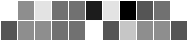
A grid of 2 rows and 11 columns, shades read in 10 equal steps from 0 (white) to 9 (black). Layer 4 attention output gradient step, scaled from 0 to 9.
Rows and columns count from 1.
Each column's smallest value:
0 4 1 5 5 0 1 2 4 4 0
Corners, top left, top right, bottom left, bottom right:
0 0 6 6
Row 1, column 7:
1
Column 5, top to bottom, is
5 5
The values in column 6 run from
0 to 8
